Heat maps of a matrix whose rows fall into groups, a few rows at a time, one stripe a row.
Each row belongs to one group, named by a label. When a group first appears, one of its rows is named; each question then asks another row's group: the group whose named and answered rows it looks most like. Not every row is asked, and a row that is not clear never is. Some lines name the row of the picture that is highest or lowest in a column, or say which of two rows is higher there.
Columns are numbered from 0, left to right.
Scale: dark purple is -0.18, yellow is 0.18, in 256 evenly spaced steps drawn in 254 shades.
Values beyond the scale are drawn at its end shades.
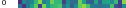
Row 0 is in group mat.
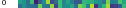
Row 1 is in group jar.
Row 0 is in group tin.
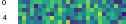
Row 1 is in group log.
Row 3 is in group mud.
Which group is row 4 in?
log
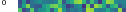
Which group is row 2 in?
tin
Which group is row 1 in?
log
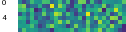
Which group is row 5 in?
tin
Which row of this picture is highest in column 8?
1
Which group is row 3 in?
tin
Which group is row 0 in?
mat
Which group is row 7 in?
mud
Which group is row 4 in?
log
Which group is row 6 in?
log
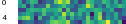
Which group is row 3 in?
mud
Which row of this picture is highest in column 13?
3
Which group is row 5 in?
tin
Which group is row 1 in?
tin
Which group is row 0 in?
tin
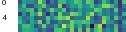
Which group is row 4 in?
tin
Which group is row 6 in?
mud
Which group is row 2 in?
log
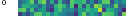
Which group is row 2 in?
mud
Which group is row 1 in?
mud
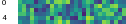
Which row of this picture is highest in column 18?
4
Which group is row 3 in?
log
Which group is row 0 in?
tin
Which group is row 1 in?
log
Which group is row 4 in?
tin
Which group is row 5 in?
tin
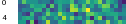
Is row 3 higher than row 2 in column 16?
No
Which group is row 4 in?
mud
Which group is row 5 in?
tin
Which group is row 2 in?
jar
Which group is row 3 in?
tin
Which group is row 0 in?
mud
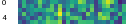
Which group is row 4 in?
jar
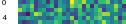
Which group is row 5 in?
jar
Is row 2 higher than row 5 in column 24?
Yes
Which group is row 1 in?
log
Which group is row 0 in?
jar
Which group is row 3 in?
mat
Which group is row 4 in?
mud
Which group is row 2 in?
mud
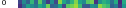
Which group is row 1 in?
jar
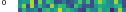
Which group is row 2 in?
tin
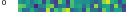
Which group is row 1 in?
log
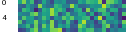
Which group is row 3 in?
mat
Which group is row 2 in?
log
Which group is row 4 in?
mud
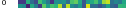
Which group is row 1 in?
tin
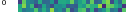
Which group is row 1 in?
mud
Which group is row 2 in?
mat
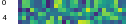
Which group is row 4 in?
log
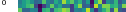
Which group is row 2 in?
tin
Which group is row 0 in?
mud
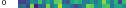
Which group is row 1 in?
tin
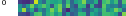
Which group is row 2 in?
log
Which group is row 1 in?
mat
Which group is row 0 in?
mat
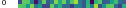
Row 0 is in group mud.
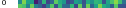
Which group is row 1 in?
log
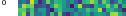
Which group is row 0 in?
tin
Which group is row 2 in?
mud
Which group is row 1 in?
log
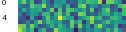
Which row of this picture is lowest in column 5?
4
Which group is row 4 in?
tin
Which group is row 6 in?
log
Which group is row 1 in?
mat
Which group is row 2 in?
jar
